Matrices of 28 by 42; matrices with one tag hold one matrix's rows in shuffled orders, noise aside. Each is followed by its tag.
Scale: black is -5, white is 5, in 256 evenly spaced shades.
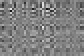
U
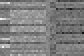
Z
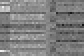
Z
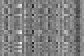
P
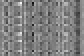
P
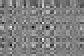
U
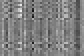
P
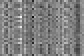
P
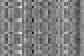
P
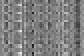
P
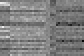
Z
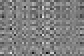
U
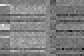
Z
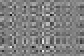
U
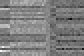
Z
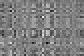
U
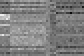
Z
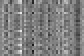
P
